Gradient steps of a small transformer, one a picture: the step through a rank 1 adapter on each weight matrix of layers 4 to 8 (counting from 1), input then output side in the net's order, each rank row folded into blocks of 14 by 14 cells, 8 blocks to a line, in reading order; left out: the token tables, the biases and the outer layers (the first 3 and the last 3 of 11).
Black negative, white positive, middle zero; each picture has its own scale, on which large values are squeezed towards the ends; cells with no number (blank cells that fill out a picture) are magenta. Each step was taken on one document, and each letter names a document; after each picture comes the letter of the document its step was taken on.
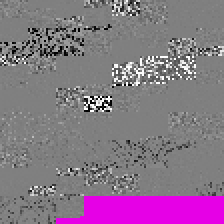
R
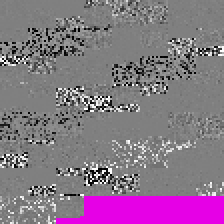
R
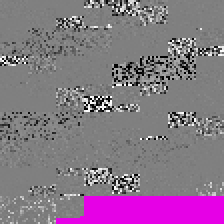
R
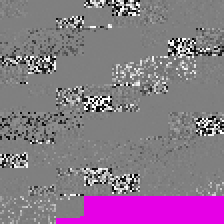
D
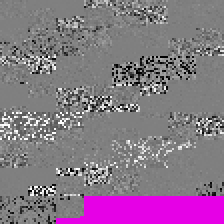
R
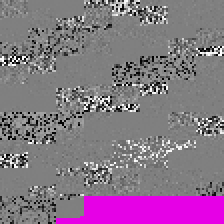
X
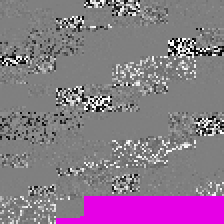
D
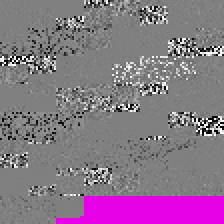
X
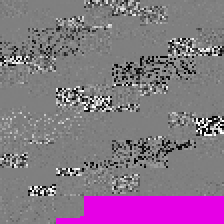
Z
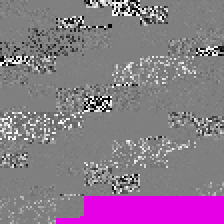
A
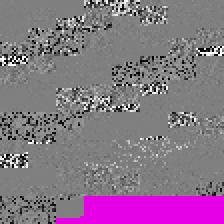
X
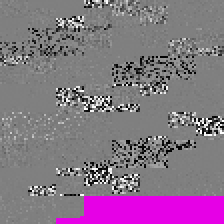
Z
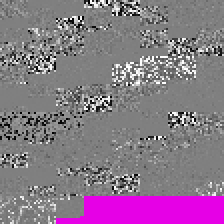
D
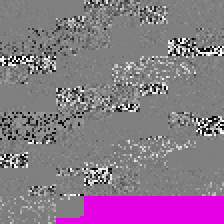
X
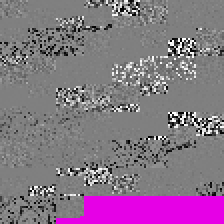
R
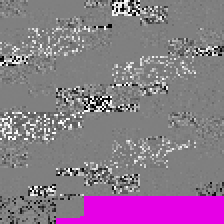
A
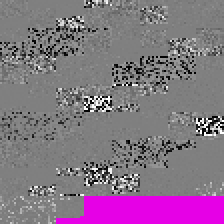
Z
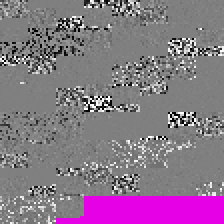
R
